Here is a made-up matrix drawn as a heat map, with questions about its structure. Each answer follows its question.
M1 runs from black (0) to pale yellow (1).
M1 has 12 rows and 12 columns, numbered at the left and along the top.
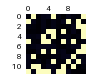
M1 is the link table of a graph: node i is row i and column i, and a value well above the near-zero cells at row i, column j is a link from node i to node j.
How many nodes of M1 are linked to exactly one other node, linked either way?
1
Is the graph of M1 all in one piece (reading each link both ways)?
yes
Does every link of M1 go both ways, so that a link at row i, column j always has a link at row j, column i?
yes
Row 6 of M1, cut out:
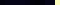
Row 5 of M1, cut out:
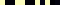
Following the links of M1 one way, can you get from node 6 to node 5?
yes
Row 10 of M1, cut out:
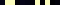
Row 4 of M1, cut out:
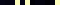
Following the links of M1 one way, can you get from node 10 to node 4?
yes
